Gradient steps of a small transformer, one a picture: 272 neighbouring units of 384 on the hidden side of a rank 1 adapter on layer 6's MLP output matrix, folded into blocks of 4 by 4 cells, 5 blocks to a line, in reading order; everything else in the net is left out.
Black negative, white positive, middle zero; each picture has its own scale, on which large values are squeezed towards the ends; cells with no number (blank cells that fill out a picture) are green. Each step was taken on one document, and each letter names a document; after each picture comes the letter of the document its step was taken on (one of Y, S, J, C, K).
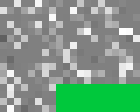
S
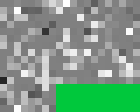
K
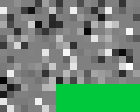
S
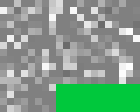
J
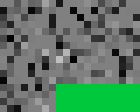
J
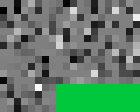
K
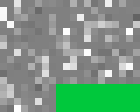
K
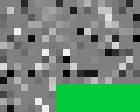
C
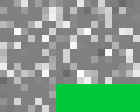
C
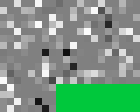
S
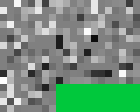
K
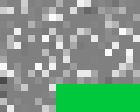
C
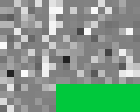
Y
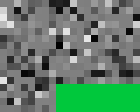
K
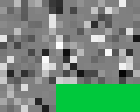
Y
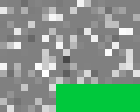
C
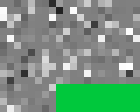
J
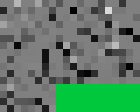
S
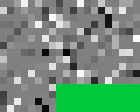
C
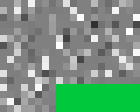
K
